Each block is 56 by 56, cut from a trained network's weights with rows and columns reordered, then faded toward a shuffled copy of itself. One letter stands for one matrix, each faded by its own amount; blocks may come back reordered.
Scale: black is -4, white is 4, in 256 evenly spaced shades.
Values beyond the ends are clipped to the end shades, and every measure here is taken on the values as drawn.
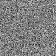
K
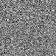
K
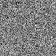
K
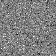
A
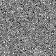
A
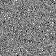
A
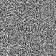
K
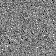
A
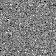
A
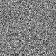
K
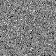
A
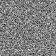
K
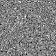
A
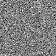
A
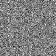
K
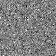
A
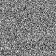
K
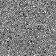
A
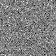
A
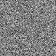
K
